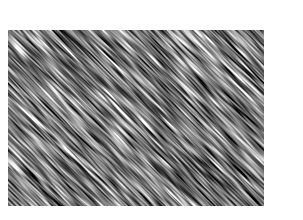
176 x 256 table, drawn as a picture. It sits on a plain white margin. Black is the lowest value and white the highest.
Histogram: bell-shaped. Slope: none. Average level on the scale: 50%. Mirror symmetry: none. Grain: diagonal, down to the right.
